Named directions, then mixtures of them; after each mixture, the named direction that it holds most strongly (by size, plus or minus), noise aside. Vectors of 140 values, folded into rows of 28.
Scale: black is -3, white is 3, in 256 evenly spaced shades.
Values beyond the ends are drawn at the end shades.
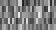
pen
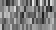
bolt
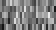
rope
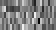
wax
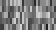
rope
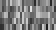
rope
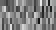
wax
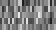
pen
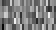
rope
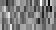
bolt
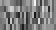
wax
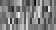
pen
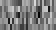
pen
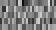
pen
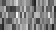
rope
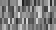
pen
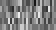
pen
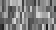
rope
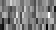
rope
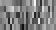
wax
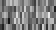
rope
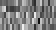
wax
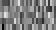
bolt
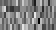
wax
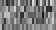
bolt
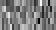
wax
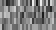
bolt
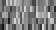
rope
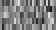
bolt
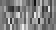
wax
